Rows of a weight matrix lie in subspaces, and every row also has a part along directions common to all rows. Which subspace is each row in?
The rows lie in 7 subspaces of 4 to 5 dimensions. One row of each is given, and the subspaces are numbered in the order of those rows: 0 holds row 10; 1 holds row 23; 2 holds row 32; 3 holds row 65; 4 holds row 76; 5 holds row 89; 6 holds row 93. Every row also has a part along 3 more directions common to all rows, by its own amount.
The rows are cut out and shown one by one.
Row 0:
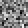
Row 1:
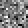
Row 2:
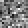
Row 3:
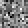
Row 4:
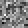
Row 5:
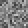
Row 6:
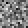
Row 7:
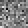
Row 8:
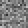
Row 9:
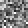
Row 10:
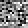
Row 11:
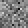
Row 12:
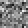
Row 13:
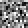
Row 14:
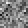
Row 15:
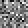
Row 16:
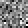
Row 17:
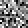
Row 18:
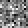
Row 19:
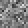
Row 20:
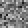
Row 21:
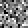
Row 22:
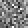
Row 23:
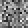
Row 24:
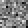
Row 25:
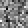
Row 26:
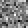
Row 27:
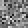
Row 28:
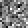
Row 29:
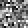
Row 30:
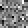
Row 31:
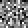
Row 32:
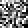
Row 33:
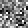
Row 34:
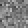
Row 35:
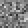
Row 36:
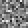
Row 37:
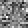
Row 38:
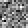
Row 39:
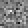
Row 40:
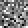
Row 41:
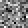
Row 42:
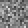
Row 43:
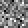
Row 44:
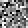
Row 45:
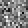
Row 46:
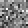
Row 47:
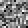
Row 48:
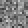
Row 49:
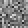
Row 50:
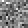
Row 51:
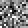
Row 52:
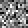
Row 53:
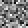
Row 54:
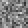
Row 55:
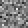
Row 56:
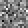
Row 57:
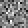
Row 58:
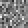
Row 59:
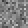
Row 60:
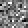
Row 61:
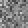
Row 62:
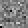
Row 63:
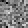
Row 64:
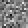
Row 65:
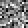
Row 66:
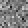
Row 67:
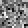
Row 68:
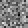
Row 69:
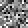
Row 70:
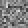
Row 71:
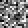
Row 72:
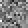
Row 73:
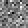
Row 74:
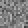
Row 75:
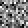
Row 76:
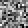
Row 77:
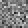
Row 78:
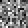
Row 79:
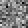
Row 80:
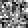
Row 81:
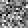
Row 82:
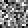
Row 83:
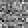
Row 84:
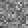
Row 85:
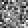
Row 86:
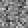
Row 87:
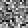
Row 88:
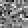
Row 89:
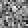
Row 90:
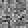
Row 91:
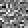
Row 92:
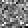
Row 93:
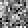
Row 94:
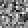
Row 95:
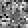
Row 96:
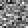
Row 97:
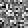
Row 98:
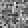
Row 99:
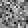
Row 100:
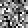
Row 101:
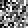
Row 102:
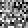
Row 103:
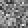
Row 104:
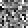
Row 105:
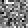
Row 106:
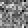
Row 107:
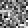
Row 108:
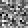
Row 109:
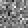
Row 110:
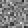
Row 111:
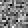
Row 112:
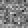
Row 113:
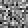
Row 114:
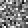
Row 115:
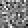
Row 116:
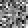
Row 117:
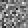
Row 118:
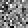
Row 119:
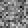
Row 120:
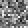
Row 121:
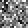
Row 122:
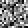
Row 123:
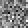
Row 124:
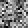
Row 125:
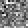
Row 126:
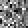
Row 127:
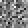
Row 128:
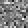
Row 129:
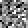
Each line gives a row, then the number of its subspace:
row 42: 6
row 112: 3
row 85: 1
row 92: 3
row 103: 2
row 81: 5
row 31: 6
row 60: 4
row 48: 1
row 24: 2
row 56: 0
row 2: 6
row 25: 1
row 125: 2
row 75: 3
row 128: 2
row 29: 5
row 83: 0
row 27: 6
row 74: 3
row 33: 1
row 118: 5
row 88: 6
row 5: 4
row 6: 5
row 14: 3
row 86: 1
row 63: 0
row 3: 6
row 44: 4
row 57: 0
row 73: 2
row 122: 3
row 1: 1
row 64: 3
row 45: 1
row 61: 5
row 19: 3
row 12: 3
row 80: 4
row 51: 0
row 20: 3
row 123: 5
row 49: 6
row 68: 1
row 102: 0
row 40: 2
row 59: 1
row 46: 0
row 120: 6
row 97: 0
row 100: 1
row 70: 4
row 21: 2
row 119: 1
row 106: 3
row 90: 6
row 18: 3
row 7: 0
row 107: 1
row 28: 6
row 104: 5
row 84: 0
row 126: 5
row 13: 4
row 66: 5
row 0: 4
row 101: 5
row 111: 4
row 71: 1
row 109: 6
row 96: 2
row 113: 3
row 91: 0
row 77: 1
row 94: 4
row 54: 6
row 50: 0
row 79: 2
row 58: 4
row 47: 3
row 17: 2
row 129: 6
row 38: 4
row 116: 2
